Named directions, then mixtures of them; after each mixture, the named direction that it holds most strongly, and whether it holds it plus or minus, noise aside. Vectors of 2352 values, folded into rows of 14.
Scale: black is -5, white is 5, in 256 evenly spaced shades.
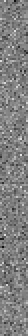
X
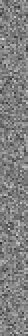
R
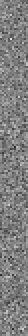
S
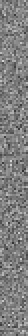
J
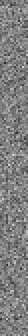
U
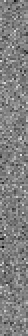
X, plus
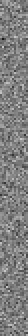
R, minus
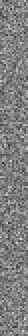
J, plus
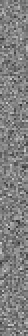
R, minus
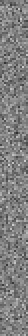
U, plus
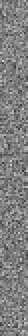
J, plus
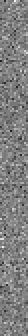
X, minus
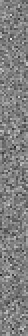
S, plus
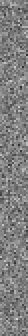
U, minus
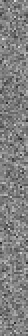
R, plus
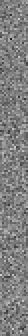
S, minus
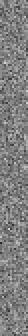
R, plus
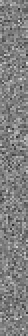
U, minus
